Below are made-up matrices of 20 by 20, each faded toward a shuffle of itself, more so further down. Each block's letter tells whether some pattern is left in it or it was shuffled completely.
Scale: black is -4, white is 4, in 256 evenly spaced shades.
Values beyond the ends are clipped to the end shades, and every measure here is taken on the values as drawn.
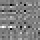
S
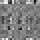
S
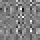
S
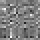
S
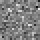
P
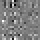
S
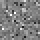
P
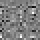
S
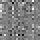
S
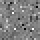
P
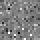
P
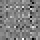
S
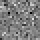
P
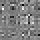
S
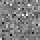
P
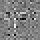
S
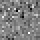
P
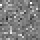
P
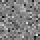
P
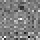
S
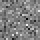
P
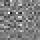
S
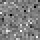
P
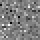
P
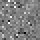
P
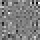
S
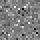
P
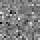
P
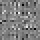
S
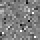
P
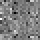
S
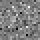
P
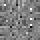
S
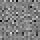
S
